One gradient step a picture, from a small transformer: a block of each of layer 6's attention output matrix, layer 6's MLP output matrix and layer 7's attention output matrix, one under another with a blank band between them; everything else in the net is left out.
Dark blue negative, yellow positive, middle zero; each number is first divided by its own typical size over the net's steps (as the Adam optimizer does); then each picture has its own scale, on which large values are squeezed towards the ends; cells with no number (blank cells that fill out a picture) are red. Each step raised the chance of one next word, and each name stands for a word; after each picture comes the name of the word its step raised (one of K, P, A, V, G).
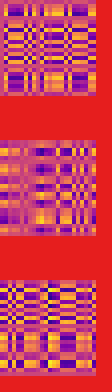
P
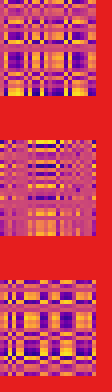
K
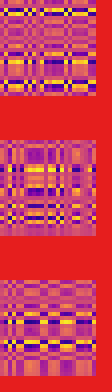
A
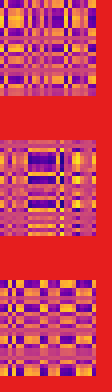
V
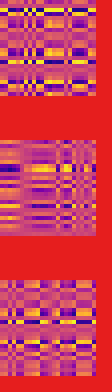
A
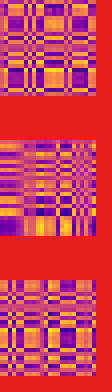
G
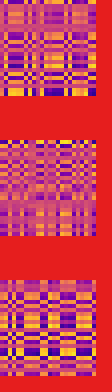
K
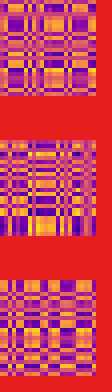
G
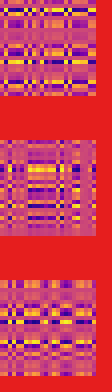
A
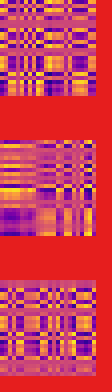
K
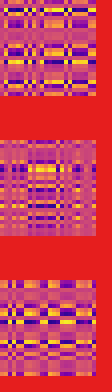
A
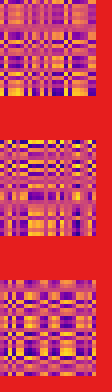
K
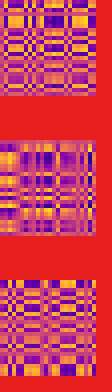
V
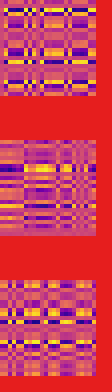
A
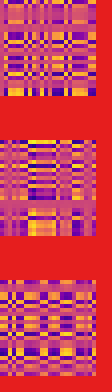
K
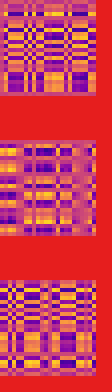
P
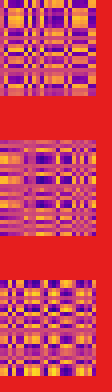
V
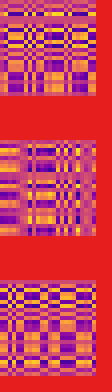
P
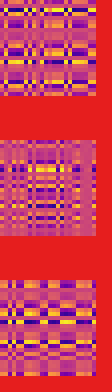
A
